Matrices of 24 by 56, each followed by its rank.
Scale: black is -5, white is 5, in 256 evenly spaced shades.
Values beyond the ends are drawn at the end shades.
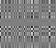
one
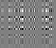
one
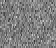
full rank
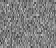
full rank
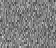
full rank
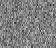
full rank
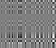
one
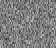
full rank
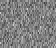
full rank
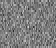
full rank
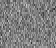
full rank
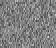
full rank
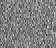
full rank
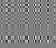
one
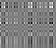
one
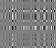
one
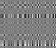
one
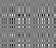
one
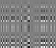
one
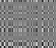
one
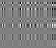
one
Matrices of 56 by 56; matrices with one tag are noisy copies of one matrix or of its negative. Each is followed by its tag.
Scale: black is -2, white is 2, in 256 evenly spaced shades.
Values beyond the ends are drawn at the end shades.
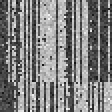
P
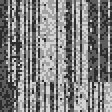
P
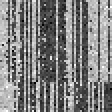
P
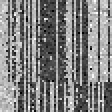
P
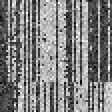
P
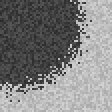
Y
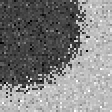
Y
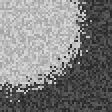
Y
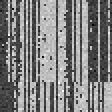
P
